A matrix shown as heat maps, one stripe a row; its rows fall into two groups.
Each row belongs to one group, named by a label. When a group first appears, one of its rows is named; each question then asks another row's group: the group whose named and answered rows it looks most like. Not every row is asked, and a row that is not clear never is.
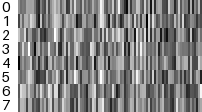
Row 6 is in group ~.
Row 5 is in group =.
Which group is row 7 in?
~
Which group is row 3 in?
~
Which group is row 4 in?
~
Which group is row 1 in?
=
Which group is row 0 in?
=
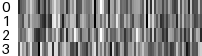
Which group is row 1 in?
=
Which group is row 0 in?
=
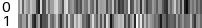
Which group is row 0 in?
=
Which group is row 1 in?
~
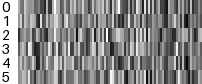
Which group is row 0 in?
=
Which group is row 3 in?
~
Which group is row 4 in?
=
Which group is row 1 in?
=
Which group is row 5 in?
~
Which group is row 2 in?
~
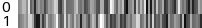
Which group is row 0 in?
~
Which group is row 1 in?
=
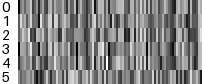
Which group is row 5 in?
=
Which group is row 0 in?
~
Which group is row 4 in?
~
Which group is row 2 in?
~
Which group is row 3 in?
~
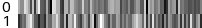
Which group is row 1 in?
=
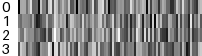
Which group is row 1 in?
=
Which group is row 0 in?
~
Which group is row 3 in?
~
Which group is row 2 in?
=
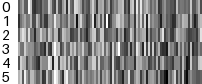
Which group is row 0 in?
~
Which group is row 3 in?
=
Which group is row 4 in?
~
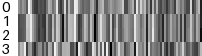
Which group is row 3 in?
~
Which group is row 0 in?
~
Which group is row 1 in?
=
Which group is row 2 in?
=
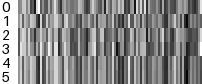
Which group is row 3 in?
~
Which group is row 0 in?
~
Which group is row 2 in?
~
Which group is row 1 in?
=
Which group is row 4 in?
=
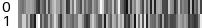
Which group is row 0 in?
=
